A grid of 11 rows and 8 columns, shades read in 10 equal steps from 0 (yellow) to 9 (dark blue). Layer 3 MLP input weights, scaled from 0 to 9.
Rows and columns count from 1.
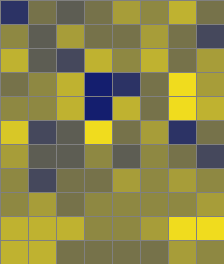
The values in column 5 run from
2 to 8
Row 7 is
3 6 6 4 6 4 5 7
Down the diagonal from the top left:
8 6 7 9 2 3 5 4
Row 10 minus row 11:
0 0 -3 -1 -1 -2 -3 -4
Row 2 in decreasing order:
7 6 5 5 5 4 3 3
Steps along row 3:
up up down up down up down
